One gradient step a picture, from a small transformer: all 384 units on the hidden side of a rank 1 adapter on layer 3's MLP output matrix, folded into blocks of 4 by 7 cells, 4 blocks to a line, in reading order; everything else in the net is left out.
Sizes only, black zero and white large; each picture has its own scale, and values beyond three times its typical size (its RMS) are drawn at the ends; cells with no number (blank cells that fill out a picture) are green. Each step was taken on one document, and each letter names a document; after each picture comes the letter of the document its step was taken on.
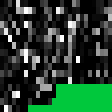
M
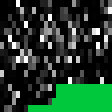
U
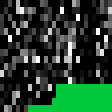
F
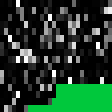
U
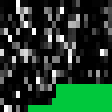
M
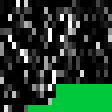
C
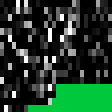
C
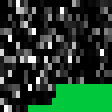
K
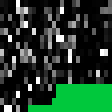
F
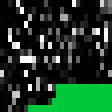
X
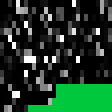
K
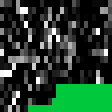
F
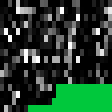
M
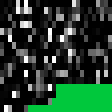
C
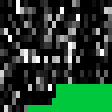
F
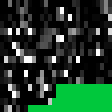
K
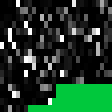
K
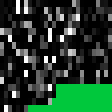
C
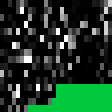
X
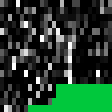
F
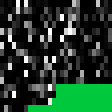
C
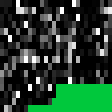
F
